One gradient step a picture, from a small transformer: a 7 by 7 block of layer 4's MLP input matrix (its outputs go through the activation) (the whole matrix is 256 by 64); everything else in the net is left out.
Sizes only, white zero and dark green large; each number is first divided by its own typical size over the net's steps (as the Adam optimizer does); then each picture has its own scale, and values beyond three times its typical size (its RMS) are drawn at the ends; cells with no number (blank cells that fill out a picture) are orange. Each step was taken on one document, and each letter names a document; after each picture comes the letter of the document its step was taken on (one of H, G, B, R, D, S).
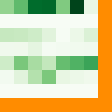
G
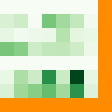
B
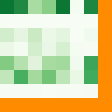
G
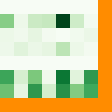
B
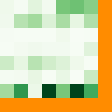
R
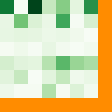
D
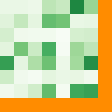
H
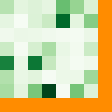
R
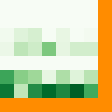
B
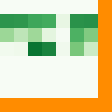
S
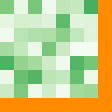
D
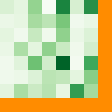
R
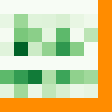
B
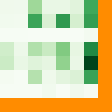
R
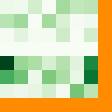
D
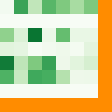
G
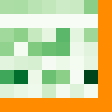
G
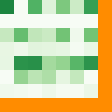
G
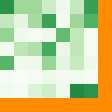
H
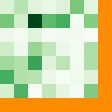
R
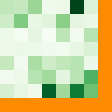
R
